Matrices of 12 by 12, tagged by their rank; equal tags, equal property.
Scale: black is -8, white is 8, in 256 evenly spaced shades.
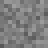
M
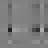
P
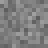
M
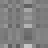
P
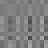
P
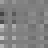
P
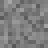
M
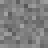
M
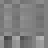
P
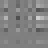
P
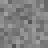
M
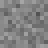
M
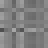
P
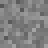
M
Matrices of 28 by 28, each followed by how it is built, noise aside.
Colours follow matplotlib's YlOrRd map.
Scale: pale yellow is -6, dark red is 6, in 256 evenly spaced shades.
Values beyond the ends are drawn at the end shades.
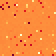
sparse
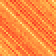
Toeplitz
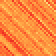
Toeplitz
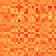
low rank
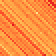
Toeplitz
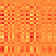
low rank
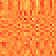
low rank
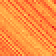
Toeplitz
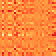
low rank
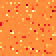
sparse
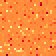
sparse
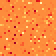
sparse
